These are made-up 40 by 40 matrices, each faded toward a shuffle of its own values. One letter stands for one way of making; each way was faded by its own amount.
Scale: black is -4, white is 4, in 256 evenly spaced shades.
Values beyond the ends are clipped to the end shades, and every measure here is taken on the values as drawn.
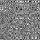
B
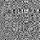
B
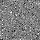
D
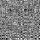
B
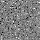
D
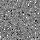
D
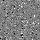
D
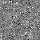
D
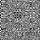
B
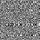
B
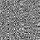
B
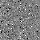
D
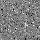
D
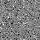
D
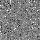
D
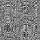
B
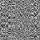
B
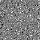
D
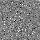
D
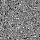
D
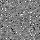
D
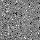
D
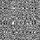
B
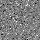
D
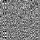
B
